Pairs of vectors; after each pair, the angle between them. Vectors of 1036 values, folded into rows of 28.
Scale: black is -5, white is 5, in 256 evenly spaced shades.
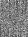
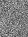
orthogonal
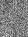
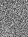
partly aligned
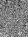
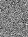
partly aligned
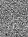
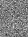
nearly parallel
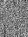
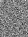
partly opposed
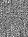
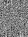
nearly opposite
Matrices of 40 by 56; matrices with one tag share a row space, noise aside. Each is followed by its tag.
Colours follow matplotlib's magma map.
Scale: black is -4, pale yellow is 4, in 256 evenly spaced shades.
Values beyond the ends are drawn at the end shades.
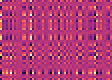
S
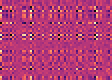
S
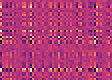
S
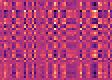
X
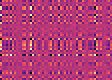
S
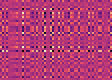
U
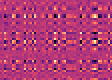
X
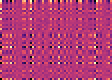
S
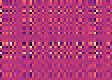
S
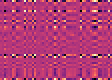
X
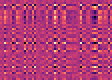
X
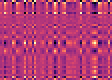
X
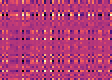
U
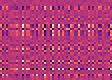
U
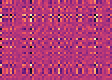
S
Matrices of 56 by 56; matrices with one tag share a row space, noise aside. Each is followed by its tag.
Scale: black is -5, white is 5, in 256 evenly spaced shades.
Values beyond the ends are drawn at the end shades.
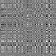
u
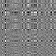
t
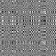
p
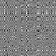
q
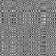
p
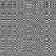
u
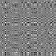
t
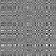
u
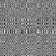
q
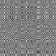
q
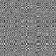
q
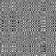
p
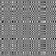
p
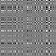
u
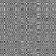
q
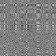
q
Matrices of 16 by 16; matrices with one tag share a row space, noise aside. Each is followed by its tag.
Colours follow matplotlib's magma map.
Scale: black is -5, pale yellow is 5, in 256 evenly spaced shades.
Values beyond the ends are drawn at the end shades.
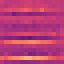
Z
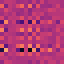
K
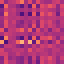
K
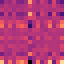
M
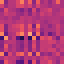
K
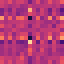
M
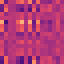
K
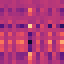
M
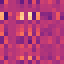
K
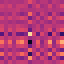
M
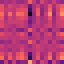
M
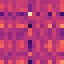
M
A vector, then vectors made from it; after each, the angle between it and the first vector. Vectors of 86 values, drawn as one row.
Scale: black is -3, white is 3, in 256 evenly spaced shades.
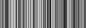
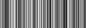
nearly parallel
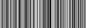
partly aligned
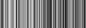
partly aligned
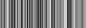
nearly opposite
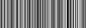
partly opposed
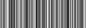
partly opposed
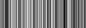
nearly parallel
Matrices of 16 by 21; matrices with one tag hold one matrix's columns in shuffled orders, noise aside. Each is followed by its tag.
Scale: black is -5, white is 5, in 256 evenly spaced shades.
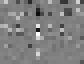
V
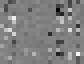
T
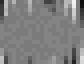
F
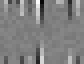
F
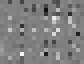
T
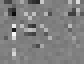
V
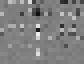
V
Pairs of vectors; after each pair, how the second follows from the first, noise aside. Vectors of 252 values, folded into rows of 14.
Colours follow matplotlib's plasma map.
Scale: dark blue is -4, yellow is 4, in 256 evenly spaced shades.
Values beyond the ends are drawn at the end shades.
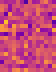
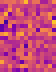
negated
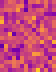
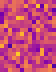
wrapped around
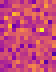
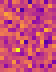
wrapped around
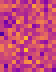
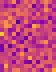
negated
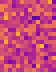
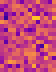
negated
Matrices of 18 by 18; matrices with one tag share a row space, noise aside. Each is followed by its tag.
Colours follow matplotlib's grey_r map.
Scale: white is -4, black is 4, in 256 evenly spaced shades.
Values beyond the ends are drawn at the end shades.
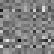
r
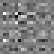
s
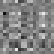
s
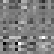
s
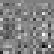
r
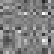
r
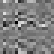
s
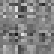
s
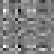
s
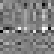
r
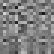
s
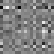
r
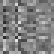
s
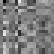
s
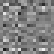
s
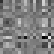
r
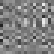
r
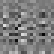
s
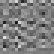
s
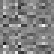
s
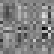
r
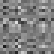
s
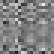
s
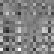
r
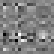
s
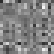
r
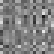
r
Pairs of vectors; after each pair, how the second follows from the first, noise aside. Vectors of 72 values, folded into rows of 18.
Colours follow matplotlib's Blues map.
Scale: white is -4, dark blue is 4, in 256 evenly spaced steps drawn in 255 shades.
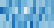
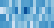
negated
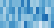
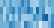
copied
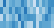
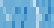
partly zeroed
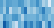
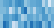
copied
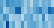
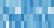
negated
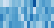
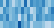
reversed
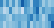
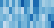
copied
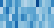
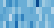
partly zeroed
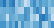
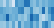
negated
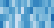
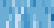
partly zeroed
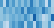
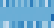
partly zeroed
